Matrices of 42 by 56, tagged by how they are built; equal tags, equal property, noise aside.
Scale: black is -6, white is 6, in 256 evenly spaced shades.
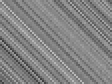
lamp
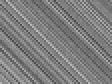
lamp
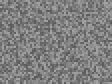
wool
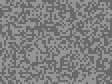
wool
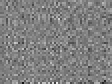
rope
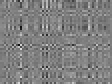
rope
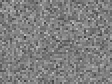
wool
